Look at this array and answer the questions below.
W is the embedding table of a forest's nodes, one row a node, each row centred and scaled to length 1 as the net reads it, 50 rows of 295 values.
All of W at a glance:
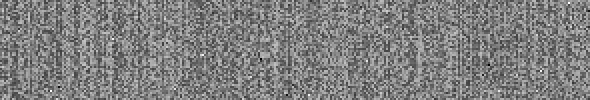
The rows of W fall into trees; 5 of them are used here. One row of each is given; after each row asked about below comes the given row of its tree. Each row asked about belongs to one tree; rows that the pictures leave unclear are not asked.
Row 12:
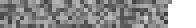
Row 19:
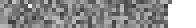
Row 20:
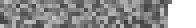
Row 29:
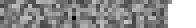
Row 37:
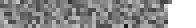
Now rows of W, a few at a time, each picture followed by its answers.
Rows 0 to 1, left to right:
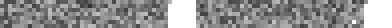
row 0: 29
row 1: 37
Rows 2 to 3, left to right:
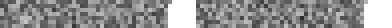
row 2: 29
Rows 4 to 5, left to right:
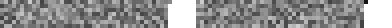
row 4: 12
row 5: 19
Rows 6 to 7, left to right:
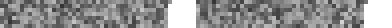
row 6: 29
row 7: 37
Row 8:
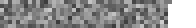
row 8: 12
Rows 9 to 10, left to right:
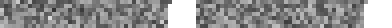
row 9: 37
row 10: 29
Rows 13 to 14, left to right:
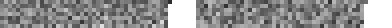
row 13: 19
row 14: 37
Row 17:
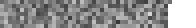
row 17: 19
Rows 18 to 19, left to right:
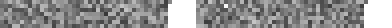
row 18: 20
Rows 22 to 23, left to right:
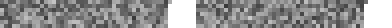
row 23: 20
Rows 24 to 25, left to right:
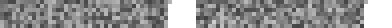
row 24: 29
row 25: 29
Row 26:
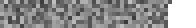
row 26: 19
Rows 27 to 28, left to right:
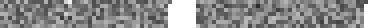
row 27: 19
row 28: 20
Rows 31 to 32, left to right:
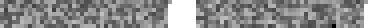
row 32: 29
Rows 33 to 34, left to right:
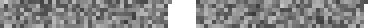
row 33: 19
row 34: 20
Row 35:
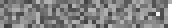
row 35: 29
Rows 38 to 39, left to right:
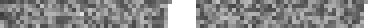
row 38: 29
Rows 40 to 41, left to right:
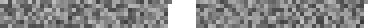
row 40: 12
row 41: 20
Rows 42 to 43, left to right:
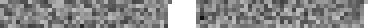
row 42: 12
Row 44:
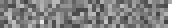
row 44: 20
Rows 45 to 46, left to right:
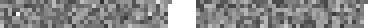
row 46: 29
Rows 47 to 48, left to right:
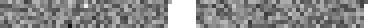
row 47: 20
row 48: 20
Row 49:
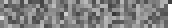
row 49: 19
